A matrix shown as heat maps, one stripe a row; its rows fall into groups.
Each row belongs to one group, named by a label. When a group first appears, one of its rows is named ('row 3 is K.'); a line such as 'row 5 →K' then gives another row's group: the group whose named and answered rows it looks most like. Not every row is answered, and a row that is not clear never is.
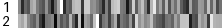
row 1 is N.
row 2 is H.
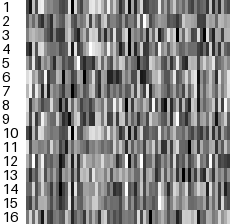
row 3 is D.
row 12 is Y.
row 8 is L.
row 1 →Y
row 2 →H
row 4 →Y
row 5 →L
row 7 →H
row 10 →Y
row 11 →L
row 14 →Y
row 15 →Y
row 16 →H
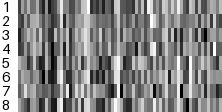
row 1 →D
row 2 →Y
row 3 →D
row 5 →N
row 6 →D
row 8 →N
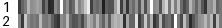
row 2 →L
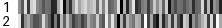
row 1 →Y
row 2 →L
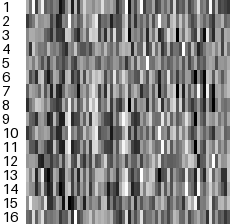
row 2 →D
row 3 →D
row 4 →L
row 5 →H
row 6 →N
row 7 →D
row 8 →D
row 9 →N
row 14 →N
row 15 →H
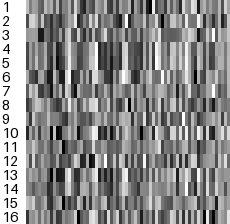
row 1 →L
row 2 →D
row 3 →H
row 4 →D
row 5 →D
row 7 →H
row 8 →D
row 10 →D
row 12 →L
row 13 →D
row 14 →N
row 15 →H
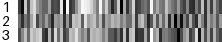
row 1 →Y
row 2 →N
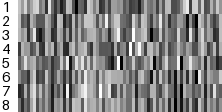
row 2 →N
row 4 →H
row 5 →Y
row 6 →N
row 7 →Y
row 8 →N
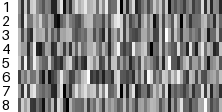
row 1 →Y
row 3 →L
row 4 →N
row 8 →H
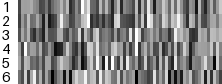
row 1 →D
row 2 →D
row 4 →L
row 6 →Y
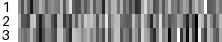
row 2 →N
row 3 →N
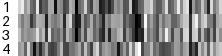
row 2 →L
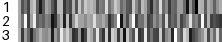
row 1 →N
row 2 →Y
